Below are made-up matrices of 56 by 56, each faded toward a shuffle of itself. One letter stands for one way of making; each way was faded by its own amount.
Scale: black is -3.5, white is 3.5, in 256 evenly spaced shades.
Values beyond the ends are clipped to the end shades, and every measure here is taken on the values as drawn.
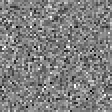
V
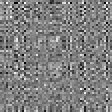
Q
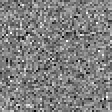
V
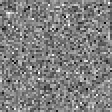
V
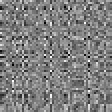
Q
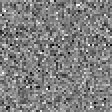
V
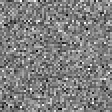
V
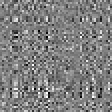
Q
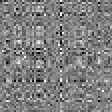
Q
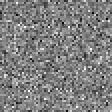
V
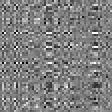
Q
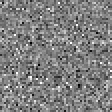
V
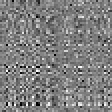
Q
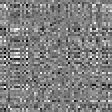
Q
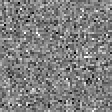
V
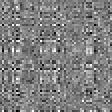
Q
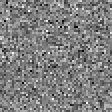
V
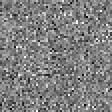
V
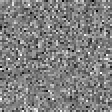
V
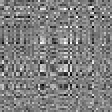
Q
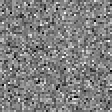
V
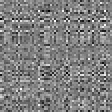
Q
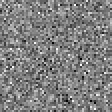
V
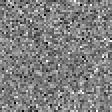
V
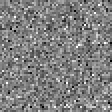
V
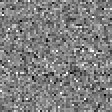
V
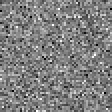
V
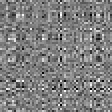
Q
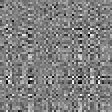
Q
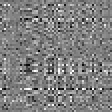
Q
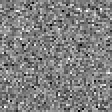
V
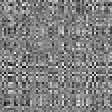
Q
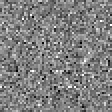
V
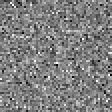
V
